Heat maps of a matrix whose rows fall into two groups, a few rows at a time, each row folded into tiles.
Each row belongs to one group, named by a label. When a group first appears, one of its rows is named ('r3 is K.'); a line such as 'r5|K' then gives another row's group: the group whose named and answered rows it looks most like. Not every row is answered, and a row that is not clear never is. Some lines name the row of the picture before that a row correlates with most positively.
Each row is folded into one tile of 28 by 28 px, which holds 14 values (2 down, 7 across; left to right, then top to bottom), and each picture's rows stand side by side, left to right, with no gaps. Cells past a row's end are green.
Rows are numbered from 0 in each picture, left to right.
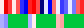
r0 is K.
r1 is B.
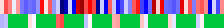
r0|K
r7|B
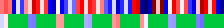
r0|B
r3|K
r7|K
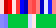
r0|K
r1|B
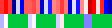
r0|B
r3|K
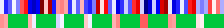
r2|B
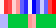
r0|K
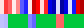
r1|K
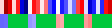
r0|K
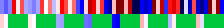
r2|K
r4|K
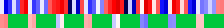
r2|B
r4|B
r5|K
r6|K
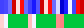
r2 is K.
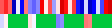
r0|B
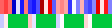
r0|B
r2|B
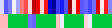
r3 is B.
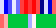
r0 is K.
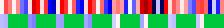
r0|K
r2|K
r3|K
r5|B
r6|K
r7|B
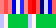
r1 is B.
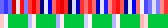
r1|B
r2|B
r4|B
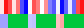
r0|K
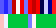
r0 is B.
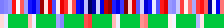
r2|K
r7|B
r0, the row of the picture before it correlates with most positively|0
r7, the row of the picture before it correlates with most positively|1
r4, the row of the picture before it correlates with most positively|0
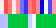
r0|K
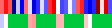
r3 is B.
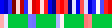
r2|B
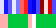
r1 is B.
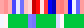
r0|B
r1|K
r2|B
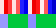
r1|K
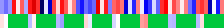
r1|B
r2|K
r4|B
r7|B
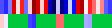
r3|K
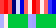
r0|B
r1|K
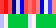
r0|B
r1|B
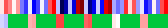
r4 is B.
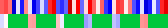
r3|K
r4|K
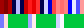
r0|B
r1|B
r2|B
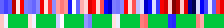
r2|B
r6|K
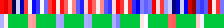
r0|B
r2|K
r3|K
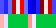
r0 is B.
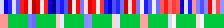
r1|K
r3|K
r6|B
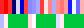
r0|B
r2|B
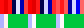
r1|B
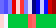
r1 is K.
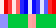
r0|K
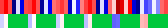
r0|B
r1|B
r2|B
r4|K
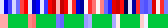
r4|B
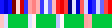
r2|B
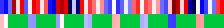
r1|K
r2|B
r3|K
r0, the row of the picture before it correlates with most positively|0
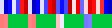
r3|K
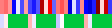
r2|B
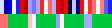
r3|K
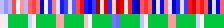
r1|B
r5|B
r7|B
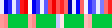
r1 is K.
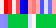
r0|K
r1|B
